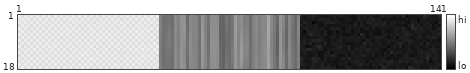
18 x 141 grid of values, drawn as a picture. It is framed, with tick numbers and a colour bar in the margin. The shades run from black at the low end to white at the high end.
The table splits into one row of 3 panels. Panel 1,1: very high, checkered, faint in contrast. Panel 1,2: middling, streaked downward. Panel 1,3: very low, fine-grained, faint in contrast.
